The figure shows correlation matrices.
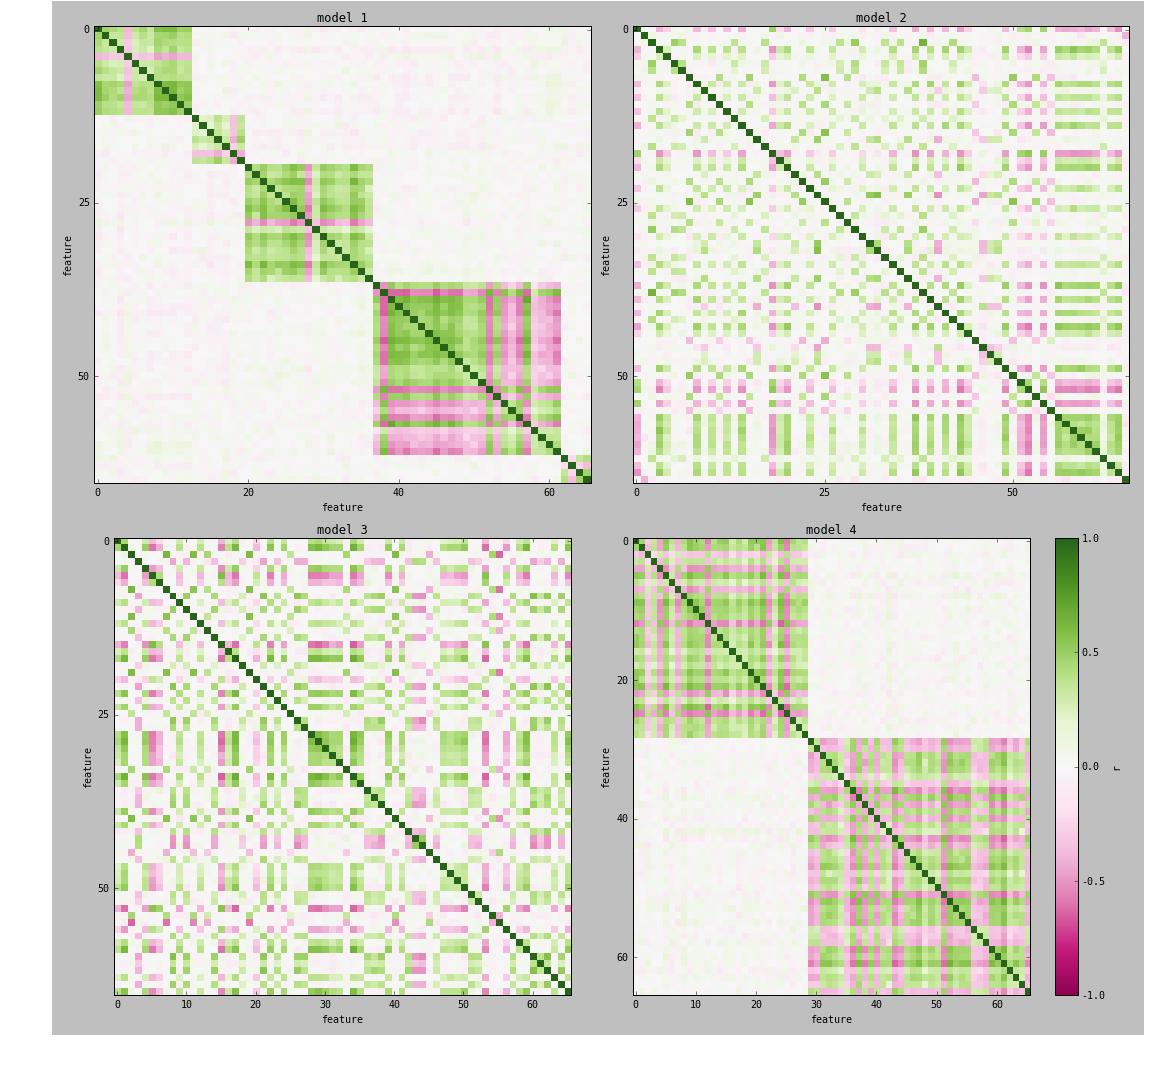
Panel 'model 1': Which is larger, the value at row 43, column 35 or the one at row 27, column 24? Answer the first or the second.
the second
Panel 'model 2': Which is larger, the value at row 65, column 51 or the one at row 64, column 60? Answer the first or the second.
the second
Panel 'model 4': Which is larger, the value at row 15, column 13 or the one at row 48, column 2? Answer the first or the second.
the first
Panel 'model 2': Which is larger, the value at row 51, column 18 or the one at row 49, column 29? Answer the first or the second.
the first
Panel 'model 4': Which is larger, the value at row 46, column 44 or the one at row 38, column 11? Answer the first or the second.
the second
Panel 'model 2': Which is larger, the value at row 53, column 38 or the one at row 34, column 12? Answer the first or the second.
the second
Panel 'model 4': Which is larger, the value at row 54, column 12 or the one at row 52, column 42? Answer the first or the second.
the second
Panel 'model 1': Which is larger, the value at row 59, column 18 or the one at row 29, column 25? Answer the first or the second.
the second
